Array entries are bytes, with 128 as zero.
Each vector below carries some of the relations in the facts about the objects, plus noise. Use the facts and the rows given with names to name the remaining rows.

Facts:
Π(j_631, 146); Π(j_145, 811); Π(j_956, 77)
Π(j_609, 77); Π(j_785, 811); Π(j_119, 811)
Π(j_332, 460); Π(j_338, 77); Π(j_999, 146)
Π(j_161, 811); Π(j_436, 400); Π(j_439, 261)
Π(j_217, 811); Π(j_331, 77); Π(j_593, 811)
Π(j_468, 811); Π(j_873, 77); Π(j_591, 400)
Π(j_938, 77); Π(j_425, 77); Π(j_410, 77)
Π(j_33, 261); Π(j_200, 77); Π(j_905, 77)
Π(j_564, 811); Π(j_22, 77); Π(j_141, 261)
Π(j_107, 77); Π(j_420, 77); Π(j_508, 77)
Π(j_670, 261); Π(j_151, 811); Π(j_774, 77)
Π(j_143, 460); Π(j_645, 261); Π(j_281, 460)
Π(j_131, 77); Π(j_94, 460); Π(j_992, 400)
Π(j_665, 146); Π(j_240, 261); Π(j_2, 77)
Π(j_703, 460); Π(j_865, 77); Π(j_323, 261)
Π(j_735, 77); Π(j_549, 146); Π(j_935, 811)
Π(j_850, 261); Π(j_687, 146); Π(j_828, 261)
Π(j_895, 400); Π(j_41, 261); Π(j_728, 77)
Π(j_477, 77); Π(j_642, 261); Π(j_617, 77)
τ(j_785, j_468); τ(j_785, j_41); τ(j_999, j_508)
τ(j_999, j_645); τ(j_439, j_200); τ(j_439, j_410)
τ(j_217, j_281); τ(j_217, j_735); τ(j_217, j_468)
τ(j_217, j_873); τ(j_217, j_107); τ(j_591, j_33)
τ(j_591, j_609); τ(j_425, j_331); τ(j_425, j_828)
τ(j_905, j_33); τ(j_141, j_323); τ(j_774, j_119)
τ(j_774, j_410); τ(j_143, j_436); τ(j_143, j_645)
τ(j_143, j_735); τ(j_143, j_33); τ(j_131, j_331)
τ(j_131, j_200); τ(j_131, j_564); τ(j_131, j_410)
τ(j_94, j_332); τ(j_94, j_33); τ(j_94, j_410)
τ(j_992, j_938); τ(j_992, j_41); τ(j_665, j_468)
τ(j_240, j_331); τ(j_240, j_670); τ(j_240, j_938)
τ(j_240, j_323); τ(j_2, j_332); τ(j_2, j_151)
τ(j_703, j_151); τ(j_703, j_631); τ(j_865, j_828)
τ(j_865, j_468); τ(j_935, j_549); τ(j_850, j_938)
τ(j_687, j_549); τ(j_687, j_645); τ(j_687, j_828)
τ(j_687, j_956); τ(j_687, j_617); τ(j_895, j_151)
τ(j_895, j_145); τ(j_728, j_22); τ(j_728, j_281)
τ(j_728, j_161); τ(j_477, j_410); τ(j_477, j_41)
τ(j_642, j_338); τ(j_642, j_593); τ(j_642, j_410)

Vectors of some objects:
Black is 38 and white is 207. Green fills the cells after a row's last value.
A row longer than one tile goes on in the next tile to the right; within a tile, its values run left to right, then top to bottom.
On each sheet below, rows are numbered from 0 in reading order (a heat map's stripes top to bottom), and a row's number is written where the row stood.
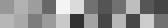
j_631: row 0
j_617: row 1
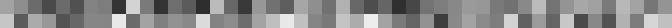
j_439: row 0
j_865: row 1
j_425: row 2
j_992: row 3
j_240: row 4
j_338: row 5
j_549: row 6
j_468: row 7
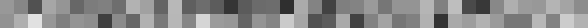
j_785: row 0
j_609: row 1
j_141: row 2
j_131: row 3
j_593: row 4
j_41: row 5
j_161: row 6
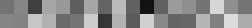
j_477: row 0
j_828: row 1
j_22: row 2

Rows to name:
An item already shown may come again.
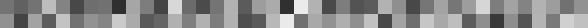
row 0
j_508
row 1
j_131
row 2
j_703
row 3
j_728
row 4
j_935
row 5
j_999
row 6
j_468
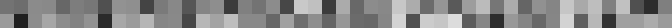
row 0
j_200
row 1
j_331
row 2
j_938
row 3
j_905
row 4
j_151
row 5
j_687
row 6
j_151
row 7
j_41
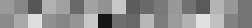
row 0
j_785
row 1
j_33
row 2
j_992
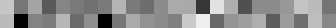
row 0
j_332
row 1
j_410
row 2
j_217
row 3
j_436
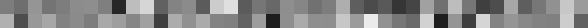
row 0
j_564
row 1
j_2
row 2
j_591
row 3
j_200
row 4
j_240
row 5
j_645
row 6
j_145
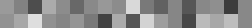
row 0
j_785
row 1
j_735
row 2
j_938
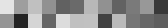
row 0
j_281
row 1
j_94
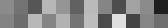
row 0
j_420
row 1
j_143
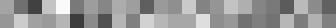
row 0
j_895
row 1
j_468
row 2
j_665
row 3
j_420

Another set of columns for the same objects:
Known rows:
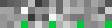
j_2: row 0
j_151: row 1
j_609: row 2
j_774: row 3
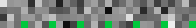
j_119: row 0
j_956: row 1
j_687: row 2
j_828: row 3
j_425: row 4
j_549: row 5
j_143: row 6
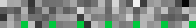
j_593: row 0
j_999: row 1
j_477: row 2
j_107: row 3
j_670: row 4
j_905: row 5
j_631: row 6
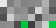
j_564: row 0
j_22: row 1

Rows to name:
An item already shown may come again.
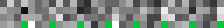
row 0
j_645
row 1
j_94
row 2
j_281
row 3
j_999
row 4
j_143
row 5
j_895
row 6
j_281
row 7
j_895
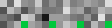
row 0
j_161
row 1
j_436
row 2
j_609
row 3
j_938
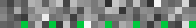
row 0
j_665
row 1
j_331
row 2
j_468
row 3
j_94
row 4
j_41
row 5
j_217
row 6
j_728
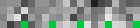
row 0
j_131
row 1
j_420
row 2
j_33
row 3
j_703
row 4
j_332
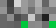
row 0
j_785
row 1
j_436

